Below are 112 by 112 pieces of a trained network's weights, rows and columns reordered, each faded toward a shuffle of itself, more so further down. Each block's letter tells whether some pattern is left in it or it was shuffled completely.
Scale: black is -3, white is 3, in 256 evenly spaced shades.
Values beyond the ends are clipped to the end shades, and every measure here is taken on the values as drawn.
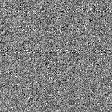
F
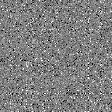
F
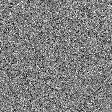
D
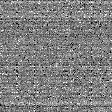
F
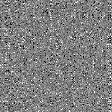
F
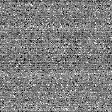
F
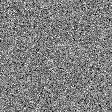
D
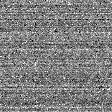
F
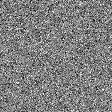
D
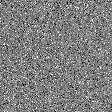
D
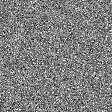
D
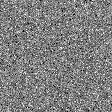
D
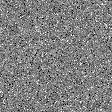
D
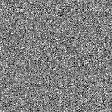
F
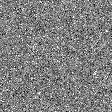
D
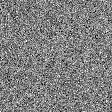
D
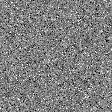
D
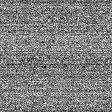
F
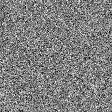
D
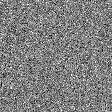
D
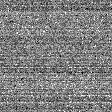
F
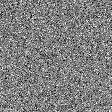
D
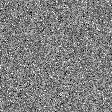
D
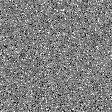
D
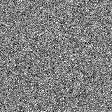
D
